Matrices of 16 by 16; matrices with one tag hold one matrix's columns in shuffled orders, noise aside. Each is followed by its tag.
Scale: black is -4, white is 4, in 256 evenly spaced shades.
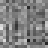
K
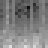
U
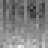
U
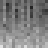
U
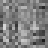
K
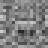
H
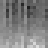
U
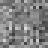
K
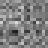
H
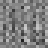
K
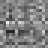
H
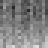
U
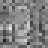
K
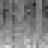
U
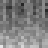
U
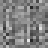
K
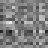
H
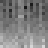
U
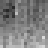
U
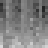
U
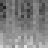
U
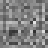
H
